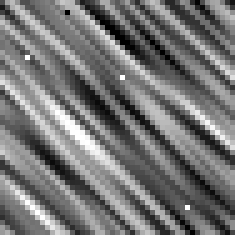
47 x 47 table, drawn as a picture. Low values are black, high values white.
The middle left is the ninth with the highest average. The grain runs diagonally down to the right. Four lone cells stand out: three far higher and one far lower than their neighbours. Neither half mirrors the other.
